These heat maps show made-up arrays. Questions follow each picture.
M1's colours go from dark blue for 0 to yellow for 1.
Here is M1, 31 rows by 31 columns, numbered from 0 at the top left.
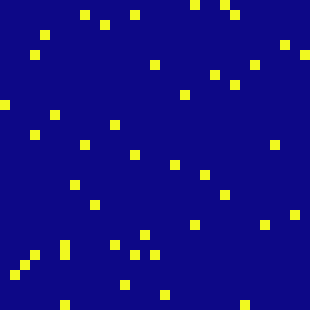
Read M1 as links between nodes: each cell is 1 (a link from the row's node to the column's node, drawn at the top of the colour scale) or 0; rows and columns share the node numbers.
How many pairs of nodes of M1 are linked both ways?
2
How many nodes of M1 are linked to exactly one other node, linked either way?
0
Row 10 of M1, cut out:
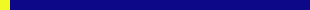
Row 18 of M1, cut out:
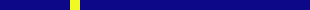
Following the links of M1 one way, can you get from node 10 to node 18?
no
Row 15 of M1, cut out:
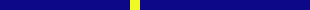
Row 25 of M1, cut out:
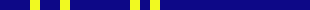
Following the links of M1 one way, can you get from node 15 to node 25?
yes
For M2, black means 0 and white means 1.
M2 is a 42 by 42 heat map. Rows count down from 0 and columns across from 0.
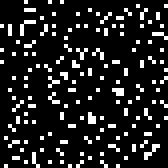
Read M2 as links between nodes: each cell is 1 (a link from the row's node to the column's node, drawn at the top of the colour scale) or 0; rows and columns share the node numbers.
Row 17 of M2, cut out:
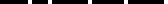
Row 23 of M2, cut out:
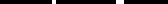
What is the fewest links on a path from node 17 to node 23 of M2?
3
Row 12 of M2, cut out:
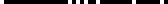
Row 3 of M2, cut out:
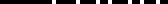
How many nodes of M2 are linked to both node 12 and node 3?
2
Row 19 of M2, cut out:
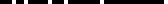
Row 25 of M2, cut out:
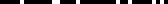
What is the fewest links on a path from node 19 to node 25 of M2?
1
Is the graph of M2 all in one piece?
yes
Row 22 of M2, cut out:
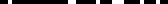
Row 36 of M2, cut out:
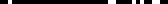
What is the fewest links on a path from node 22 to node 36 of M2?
2
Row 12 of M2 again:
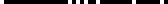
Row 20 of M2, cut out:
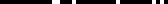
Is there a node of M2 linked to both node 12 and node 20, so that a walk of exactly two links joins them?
yes
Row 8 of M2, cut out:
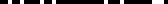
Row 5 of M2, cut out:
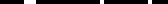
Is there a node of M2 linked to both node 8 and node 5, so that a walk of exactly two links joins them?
no
